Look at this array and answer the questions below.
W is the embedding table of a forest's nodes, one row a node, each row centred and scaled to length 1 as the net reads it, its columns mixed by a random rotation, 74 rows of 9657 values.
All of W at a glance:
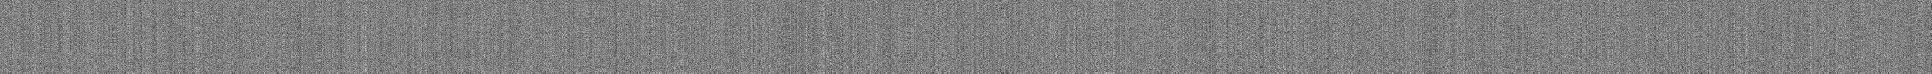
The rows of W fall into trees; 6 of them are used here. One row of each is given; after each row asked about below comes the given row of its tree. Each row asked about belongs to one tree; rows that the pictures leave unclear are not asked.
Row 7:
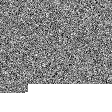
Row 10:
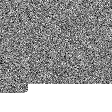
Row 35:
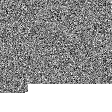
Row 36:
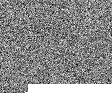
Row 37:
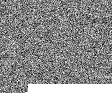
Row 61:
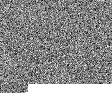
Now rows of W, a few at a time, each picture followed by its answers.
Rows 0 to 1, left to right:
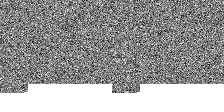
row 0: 10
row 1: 37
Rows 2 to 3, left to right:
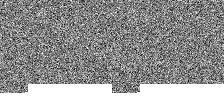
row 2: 35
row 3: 61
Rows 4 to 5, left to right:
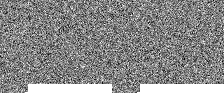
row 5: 7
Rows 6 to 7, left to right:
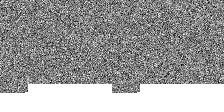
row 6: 35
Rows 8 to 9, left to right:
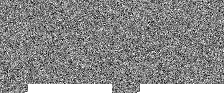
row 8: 10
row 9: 7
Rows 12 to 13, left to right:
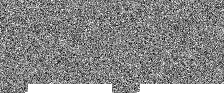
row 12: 36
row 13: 10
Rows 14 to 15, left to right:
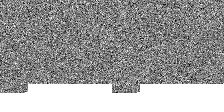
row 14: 10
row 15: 36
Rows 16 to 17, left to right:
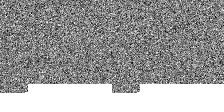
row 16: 35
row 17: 10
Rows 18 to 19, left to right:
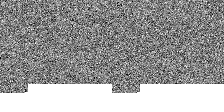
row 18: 37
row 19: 7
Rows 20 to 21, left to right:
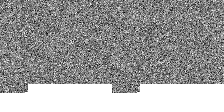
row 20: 37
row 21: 61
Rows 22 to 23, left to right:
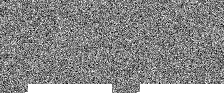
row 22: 37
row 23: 10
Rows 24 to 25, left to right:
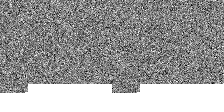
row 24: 7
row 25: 61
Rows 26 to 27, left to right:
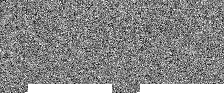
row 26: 37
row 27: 36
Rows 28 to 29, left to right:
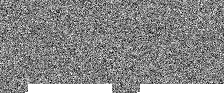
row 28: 35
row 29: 36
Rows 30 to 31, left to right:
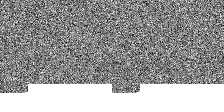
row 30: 35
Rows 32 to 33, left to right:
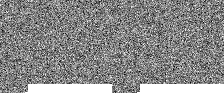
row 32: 7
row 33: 37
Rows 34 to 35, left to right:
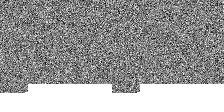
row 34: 35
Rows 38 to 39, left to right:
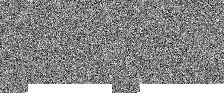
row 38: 7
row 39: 35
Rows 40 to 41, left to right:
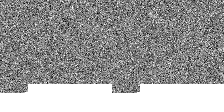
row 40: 10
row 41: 35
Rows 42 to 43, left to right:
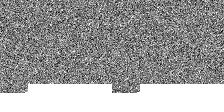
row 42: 36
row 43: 35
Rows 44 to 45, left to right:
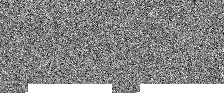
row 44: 7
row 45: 35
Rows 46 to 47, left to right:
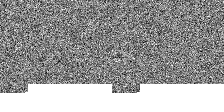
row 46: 36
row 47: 37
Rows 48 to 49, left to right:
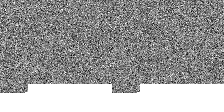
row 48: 36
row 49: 35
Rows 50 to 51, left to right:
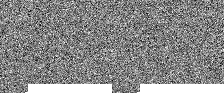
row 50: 7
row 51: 35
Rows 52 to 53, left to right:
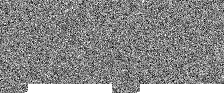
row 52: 10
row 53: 7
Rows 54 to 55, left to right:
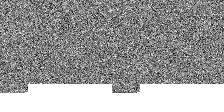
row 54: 10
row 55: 36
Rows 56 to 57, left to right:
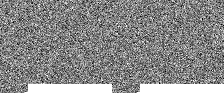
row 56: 10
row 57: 10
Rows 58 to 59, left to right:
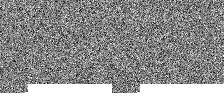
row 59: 61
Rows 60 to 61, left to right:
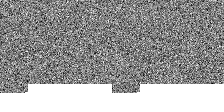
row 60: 7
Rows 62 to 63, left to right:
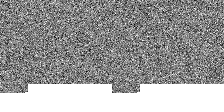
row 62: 7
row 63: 35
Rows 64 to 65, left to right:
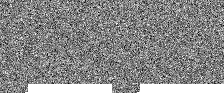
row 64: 7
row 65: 10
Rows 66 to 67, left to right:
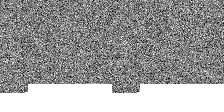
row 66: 37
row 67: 37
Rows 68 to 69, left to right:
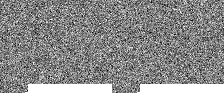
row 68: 35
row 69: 36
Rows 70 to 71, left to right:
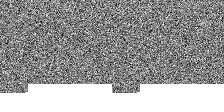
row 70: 7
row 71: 36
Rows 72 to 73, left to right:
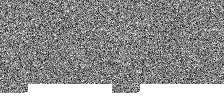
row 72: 10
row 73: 10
